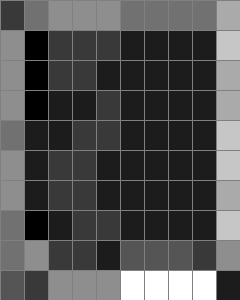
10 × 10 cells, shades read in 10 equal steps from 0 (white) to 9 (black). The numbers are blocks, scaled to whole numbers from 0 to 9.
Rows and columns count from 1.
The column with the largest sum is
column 2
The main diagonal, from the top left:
7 9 7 8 7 8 8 8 7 8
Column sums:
48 76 67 65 68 67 67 67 68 32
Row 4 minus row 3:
0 0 1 1 -1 0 0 0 0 0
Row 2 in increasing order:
2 4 7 7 7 8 8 8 8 9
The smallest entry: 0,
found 4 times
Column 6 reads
5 8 8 8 8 8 8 8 6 0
